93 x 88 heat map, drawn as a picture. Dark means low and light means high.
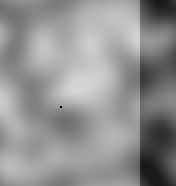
One lone cell stands out, far lower than its neighbours. The bottom right is the ninth with the lowest average. A vertical seam about 80% of the way across splits the table, and the left part is higher.
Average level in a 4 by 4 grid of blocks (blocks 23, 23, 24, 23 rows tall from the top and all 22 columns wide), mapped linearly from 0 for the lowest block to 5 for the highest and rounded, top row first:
3 4 5 2 / 3 5 5 2 / 4 3 4 2 / 4 4 4 0
